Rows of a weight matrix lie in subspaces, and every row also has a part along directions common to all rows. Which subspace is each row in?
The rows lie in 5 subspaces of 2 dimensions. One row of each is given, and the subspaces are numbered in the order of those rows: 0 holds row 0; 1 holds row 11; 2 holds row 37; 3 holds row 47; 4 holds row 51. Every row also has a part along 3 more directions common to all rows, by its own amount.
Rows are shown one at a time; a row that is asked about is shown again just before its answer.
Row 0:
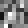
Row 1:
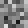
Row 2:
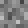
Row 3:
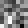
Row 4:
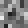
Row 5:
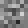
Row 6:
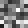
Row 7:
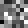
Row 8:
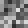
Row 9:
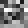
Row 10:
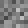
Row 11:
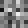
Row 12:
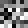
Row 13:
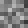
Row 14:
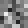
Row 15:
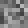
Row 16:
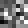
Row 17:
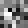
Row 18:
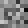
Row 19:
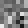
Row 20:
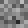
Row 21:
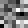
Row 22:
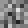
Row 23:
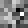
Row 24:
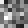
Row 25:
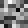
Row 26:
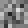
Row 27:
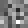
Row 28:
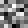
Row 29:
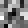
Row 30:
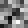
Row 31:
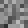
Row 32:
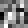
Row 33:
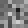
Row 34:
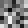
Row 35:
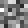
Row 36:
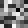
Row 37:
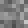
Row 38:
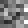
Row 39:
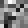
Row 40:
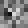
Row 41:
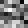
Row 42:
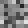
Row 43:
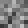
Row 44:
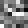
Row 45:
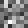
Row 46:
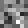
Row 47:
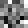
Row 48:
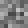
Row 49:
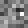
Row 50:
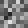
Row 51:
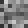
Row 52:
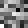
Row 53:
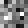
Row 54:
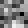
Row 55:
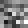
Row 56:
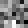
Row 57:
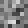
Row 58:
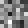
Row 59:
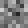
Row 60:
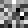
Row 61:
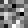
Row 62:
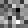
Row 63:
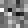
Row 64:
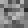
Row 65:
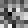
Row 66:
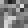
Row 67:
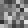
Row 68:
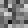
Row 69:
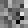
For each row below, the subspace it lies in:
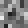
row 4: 0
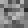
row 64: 2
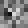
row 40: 4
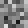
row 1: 3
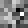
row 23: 4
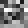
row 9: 2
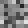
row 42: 1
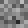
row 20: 0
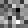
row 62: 0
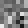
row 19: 3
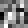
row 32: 0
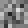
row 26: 0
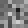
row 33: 0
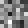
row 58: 0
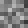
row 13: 3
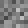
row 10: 4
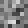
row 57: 4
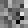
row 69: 3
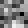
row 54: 2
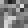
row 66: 1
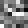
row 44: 1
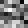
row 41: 2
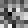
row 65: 4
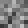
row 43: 3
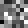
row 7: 2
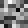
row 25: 1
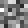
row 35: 1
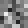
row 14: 3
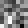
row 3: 3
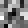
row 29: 0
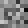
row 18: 2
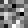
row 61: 3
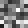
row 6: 1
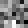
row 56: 2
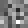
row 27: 0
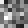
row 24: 4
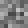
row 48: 0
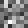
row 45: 4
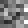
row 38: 2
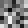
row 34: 3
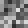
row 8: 1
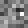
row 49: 0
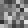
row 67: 2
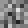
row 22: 0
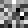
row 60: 4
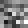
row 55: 2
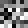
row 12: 4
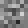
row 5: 2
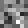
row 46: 3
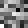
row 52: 1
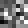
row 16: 2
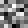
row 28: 3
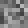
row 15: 2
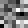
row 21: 1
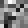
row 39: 1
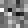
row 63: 1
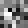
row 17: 4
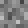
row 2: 0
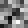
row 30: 0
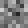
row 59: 1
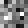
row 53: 4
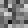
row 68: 4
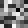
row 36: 1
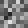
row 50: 4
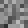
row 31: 3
